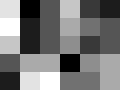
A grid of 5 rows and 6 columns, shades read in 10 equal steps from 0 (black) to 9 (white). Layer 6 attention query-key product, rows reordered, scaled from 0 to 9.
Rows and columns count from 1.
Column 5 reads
2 4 2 5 4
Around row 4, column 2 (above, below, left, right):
1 8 3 6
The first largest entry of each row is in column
1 1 1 2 3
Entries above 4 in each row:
2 2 2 4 3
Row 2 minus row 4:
6 -5 -3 6 -1 -3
